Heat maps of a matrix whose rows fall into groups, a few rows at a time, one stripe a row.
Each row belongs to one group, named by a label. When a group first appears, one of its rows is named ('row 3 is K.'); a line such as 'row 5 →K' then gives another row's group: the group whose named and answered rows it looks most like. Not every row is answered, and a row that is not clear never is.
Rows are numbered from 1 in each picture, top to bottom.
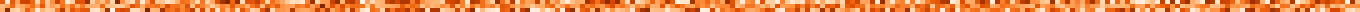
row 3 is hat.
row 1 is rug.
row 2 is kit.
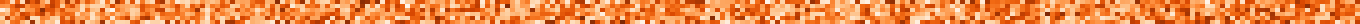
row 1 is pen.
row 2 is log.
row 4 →log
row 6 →kit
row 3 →log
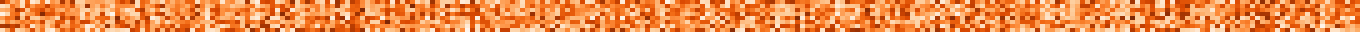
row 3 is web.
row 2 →log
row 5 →hat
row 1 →hat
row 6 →rug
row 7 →hat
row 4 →log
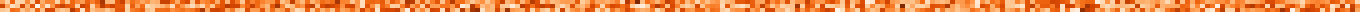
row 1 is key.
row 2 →rug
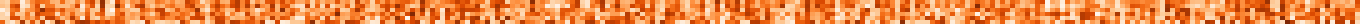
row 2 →web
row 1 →web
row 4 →key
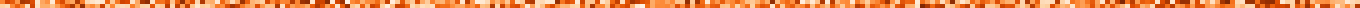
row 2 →kit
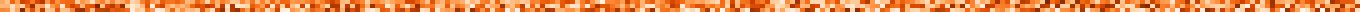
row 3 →rug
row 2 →pen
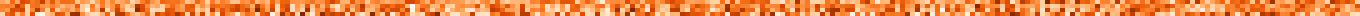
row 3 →web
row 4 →hat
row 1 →log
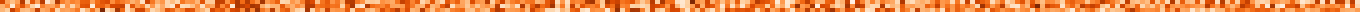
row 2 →rug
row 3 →web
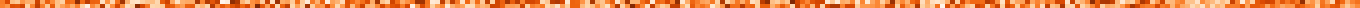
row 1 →pen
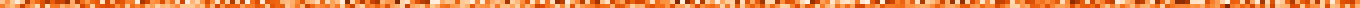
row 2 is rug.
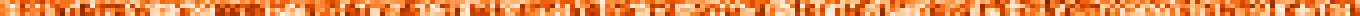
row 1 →log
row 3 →rug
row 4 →rug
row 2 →rug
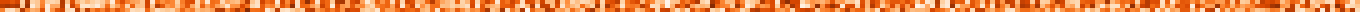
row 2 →hat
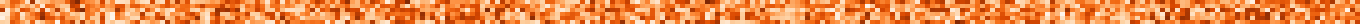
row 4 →web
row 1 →kit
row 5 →log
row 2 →key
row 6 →kit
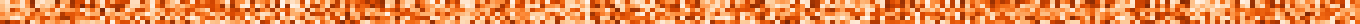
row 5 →pen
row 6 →hat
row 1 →pen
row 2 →pen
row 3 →web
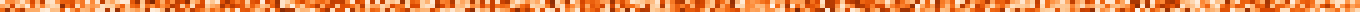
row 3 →hat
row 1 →kit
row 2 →kit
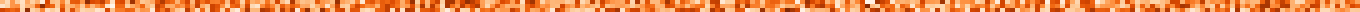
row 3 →hat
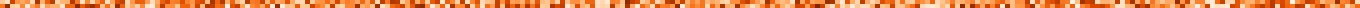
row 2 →pen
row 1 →key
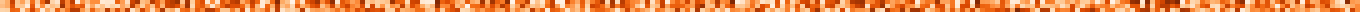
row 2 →kit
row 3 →pen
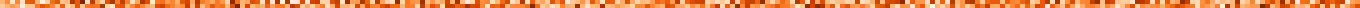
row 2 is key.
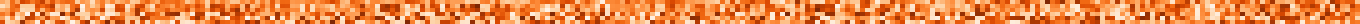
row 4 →kit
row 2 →key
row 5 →pen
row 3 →key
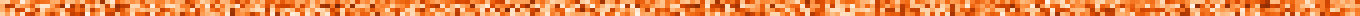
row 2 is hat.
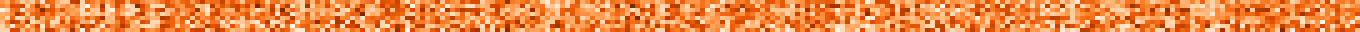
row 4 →web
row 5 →key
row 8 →log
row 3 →log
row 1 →key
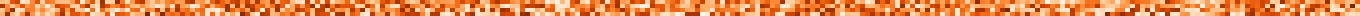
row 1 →web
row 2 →rug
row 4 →hat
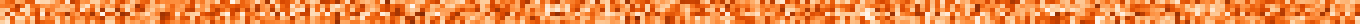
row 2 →web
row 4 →pen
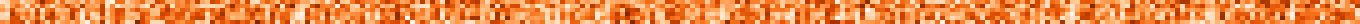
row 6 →web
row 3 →key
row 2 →kit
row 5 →log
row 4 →log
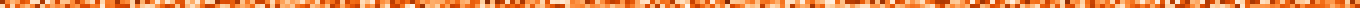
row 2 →pen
